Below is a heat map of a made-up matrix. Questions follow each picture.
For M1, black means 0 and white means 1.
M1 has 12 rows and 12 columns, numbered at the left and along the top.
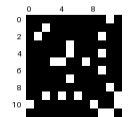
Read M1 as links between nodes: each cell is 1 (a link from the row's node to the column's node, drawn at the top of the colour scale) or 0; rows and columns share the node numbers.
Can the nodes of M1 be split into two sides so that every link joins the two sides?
yes
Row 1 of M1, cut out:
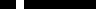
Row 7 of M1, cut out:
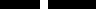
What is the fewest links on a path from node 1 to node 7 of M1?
5
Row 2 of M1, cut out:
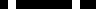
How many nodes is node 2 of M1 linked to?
2
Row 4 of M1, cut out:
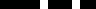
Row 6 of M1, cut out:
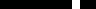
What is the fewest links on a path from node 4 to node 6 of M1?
2
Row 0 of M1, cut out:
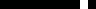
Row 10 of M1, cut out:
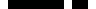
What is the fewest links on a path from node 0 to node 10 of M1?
1
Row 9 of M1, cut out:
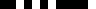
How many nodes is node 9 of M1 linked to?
4
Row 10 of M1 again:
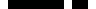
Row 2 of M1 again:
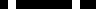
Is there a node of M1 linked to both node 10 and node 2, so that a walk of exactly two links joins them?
no
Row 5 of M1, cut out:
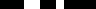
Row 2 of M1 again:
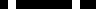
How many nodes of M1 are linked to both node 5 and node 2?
0
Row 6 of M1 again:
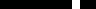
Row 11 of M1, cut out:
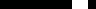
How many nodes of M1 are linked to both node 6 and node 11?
1
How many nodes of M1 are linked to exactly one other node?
6
